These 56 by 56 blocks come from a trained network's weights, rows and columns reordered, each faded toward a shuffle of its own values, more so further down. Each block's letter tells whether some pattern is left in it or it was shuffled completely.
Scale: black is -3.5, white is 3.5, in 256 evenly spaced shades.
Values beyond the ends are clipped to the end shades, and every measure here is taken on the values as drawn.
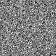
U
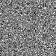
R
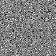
R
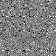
R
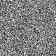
U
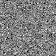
R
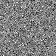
U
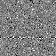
R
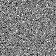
U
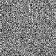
R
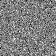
U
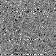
R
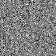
R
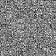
R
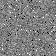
U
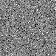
U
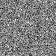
U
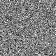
U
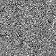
R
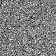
U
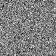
U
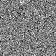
U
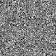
R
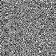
R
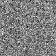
R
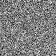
U
